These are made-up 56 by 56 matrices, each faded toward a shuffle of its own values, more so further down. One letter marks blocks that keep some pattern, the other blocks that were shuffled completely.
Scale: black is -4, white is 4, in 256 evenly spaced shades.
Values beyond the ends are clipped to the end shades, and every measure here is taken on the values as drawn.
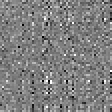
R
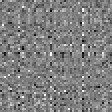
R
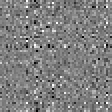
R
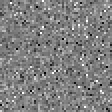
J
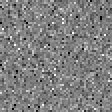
J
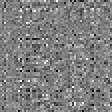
R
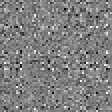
R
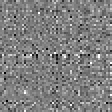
R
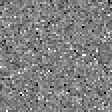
J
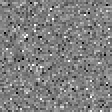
J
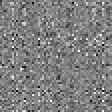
R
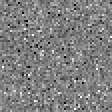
J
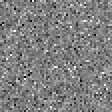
J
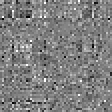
R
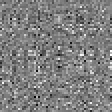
R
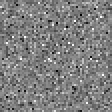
J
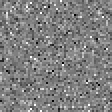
J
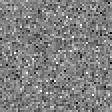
J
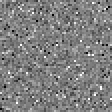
J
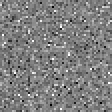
J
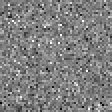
J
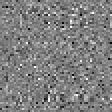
R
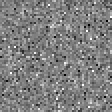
J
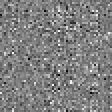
R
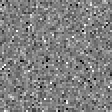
J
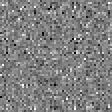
R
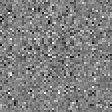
R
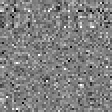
R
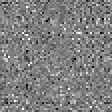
R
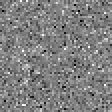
J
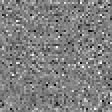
R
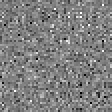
R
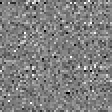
R
